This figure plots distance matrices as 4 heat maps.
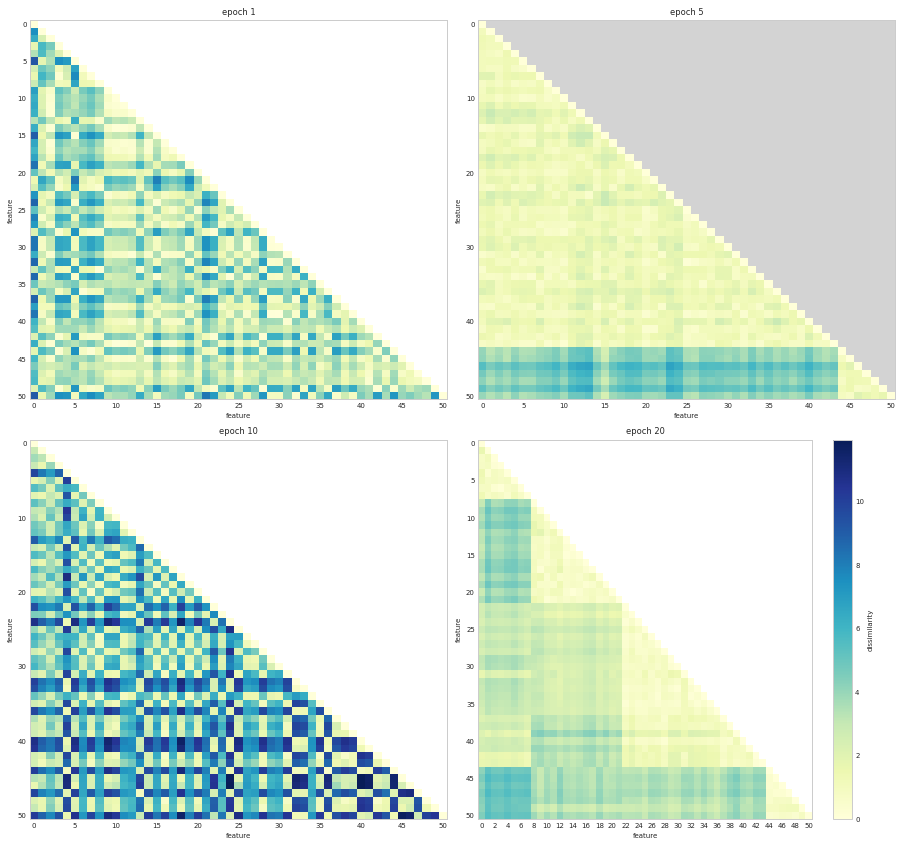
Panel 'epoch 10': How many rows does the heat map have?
51
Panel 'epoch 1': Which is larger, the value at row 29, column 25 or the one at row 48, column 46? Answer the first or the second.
the first
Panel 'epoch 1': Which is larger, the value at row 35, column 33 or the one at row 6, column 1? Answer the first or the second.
the second
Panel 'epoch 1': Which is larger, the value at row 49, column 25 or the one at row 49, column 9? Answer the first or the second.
the second
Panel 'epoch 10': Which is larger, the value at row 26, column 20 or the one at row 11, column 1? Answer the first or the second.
the first
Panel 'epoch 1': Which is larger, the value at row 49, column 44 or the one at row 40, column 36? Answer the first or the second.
the second
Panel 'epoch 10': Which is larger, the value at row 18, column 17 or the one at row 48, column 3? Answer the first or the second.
the first
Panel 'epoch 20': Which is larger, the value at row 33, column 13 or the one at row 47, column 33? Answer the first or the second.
the second
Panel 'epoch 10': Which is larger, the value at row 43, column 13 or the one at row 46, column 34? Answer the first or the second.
the first
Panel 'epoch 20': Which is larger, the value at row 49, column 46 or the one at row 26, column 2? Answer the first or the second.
the second
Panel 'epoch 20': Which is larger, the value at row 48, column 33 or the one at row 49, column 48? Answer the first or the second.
the first
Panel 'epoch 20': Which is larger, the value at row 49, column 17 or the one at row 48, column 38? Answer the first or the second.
the second
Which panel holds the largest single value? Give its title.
epoch 10
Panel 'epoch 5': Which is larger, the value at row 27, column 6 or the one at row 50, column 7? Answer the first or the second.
the second
